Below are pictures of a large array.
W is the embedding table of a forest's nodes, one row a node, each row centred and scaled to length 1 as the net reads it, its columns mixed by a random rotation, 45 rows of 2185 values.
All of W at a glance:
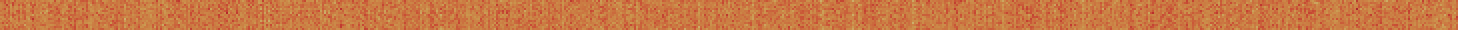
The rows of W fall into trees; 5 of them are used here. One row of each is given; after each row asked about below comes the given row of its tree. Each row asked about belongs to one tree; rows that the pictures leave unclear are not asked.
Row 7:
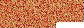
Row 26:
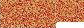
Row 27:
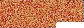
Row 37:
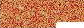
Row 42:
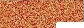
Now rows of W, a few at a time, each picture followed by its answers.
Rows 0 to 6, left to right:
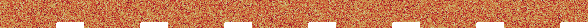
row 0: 7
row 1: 7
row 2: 37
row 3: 7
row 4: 37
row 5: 26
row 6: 42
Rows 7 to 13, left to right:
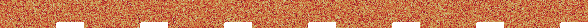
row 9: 27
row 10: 42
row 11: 26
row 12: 37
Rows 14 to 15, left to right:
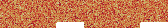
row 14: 37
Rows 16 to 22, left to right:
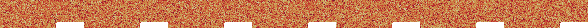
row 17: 42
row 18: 42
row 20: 37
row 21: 26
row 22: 7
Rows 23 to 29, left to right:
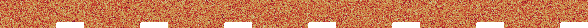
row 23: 7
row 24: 7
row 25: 42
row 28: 42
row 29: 42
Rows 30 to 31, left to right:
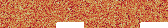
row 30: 37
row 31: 42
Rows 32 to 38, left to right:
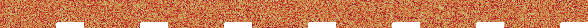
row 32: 27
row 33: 7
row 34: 42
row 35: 27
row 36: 26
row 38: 37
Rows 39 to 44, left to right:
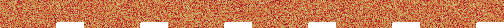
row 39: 42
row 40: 7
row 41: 37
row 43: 7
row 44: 7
